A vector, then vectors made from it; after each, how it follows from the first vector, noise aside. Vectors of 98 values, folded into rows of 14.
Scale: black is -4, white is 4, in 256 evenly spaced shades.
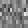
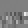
partly zeroed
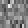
wrapped around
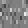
partly zeroed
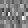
wrapped around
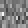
reversed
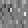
partly zeroed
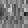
sign-scrambled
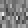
reversed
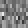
reversed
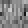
sign-scrambled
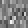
wrapped around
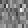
wrapped around
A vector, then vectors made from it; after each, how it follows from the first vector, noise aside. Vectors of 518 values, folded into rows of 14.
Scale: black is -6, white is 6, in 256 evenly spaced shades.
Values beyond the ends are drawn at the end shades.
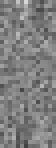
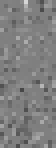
partly zeroed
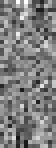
scaled up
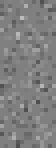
partly zeroed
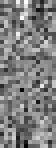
scaled up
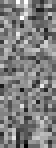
scaled up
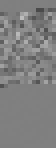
partly zeroed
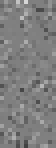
partly zeroed
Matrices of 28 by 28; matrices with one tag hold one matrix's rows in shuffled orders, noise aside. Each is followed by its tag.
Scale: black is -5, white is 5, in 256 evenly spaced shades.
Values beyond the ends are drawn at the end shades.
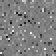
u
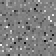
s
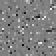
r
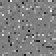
r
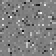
r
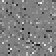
r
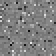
u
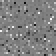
s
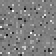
u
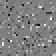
r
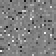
u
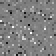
u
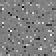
r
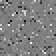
u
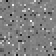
u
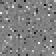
s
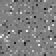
s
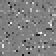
r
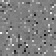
s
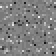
s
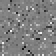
r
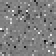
s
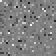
u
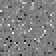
u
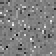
u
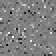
u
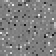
s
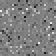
s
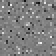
r
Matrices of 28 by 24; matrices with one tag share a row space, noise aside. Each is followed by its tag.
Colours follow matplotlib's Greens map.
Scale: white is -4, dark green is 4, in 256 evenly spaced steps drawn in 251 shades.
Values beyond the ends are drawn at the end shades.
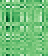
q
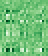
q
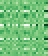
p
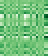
p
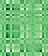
q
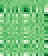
p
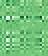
q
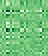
q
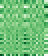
p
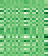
p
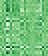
q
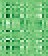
q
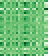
p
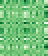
p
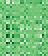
q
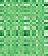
p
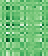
q
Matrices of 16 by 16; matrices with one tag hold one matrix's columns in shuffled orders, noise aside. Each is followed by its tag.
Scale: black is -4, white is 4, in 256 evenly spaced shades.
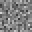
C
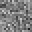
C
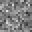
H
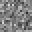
H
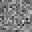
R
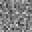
C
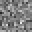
H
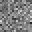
R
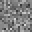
C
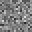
R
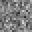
H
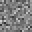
R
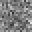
H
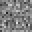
H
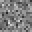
H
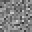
R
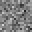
C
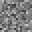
C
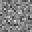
R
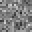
H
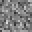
H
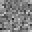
C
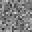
C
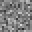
C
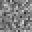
H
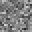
C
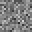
R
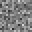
C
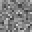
C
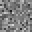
C
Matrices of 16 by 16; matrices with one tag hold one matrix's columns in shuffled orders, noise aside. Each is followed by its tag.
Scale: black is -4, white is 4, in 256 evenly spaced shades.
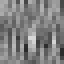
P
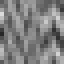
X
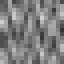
X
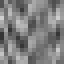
X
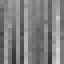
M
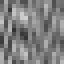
X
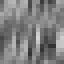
P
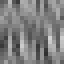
P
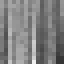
M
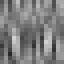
P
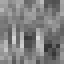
P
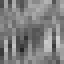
P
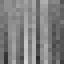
M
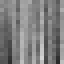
M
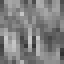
P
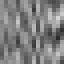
X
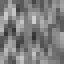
X
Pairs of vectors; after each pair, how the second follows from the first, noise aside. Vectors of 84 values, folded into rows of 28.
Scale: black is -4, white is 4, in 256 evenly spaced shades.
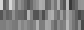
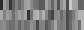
negated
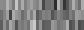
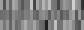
shuffled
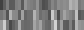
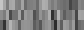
negated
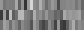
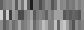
negated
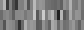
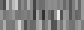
negated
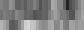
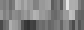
negated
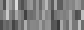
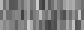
shuffled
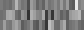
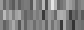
shuffled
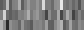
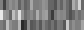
shuffled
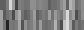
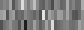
shuffled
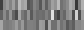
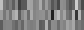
negated
